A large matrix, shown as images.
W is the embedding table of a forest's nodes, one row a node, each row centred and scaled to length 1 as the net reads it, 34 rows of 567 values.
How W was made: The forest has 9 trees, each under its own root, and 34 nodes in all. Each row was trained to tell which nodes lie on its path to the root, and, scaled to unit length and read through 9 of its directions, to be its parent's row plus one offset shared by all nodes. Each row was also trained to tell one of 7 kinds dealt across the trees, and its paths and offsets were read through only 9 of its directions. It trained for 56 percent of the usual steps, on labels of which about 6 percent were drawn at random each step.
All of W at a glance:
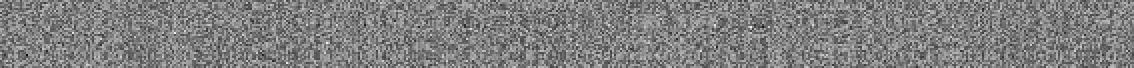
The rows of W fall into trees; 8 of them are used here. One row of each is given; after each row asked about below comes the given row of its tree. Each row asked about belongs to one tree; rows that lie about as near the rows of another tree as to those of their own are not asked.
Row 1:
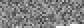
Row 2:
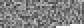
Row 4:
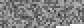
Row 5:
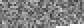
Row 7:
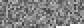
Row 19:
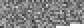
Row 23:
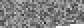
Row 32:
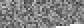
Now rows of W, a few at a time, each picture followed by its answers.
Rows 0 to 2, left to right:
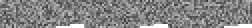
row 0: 7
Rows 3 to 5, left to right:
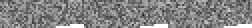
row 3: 2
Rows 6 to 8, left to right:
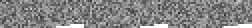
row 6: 1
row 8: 23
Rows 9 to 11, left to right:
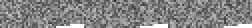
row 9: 19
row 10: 5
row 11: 5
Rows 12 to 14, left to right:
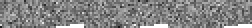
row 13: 7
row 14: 2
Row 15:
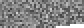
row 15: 23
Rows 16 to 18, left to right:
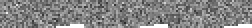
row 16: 19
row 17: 1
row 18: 32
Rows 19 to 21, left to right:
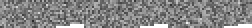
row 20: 19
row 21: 32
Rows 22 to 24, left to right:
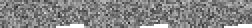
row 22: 4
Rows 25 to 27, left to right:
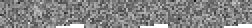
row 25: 7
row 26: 19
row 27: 32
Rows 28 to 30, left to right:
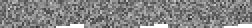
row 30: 23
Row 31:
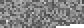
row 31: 2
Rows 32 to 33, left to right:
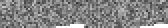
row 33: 7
